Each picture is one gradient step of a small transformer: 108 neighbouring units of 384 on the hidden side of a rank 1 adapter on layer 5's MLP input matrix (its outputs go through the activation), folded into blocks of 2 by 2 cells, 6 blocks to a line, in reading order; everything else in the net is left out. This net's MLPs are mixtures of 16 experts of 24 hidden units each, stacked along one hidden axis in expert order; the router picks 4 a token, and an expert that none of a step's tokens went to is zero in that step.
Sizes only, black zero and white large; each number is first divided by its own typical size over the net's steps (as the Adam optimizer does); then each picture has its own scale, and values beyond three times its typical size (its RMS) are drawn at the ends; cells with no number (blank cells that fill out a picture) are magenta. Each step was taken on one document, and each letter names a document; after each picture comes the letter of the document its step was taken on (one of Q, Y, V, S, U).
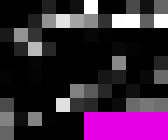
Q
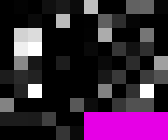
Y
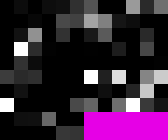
Y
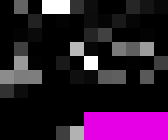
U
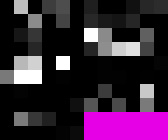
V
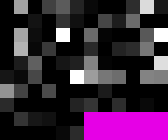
U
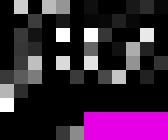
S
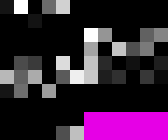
U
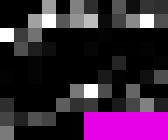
Q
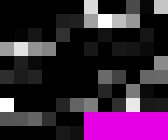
Y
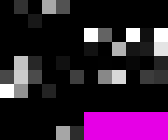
U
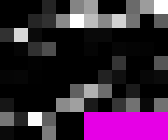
Q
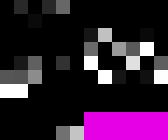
S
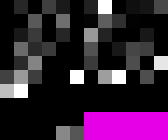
S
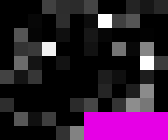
Y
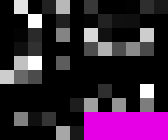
V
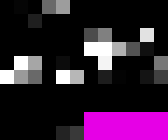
V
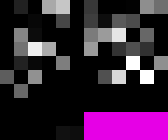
S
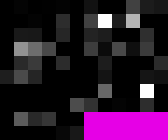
Y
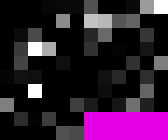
Y
